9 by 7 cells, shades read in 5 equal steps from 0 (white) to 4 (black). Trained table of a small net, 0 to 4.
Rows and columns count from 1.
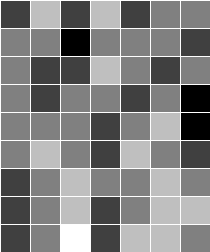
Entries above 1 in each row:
5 7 6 7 6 5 5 4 4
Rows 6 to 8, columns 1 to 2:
2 1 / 3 2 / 3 2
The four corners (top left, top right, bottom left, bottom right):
3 2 3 2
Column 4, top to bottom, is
1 2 1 2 3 3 2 3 3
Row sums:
15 17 16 18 16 14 13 13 12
